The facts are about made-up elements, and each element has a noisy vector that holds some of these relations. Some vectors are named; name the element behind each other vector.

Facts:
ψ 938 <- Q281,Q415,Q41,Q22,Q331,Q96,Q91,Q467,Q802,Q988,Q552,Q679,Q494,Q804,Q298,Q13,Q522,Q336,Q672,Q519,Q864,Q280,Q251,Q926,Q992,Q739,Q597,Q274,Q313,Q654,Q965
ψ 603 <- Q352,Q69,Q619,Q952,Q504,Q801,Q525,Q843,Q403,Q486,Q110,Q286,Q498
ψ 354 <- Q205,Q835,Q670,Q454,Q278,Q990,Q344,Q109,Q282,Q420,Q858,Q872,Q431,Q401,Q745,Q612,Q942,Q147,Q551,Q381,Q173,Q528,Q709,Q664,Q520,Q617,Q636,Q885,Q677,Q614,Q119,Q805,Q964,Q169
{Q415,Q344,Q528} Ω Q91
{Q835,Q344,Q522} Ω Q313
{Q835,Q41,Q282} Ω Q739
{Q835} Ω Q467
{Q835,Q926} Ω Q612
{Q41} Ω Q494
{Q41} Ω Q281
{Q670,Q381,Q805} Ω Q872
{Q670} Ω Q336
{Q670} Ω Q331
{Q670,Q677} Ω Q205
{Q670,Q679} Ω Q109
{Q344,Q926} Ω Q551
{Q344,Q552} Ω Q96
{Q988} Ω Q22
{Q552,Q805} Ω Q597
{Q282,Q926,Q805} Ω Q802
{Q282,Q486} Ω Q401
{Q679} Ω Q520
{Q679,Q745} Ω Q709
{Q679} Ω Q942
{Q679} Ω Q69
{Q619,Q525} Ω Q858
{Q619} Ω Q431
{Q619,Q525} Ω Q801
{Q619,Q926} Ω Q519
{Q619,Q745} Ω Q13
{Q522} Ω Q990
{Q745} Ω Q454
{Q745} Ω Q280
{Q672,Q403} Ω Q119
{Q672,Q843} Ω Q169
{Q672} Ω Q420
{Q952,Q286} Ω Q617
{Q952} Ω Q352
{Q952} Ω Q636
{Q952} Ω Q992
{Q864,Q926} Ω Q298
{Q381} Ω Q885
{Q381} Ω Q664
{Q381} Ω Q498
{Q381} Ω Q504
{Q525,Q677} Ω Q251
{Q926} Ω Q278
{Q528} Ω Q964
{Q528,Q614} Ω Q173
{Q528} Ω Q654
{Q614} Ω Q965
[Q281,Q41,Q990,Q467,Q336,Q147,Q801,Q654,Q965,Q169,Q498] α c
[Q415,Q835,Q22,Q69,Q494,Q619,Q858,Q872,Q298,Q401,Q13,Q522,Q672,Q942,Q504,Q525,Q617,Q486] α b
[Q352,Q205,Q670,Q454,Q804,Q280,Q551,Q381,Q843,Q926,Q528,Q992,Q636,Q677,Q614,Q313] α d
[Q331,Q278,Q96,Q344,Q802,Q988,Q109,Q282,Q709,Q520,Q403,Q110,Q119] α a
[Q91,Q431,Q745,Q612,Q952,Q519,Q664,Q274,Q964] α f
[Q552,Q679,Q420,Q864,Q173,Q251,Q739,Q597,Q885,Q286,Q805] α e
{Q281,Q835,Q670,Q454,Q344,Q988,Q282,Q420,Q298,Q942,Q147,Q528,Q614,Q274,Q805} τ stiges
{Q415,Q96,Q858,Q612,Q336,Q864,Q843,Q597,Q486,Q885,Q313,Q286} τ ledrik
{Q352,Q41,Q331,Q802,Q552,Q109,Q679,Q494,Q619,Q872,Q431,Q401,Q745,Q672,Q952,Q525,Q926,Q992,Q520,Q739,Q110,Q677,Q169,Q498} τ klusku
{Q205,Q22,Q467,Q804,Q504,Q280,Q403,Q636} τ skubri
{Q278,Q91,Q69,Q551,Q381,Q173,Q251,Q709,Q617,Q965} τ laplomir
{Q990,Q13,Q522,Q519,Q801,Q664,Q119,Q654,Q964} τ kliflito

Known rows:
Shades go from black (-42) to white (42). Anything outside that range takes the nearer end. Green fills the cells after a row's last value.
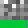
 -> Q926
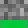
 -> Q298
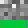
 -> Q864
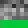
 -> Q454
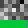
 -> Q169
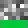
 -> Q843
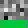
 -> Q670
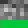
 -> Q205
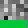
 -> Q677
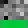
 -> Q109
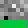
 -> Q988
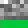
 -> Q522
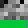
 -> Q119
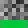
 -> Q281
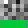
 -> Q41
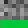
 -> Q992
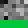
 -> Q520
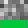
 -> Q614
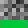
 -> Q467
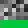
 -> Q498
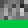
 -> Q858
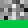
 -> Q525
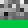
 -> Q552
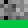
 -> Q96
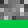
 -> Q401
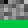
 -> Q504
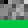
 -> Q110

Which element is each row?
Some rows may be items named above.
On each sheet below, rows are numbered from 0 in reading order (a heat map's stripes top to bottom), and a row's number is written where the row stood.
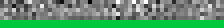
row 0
Q147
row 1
Q679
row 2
Q964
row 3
Q519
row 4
Q344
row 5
Q41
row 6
Q22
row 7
Q286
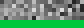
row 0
Q745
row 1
Q677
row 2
Q498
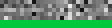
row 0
Q885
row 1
Q597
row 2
Q525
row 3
Q401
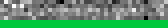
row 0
Q486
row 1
Q313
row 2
Q664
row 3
Q205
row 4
Q612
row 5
Q802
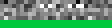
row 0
Q352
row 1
Q403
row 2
Q672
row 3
Q885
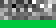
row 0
Q990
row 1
Q282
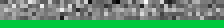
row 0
Q952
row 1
Q864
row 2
Q670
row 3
Q251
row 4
Q664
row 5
Q528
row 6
Q872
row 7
Q313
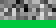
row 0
Q801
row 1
Q619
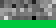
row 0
Q551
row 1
Q802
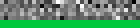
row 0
Q13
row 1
Q990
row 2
Q415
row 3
Q91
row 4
Q169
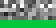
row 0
Q805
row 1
Q403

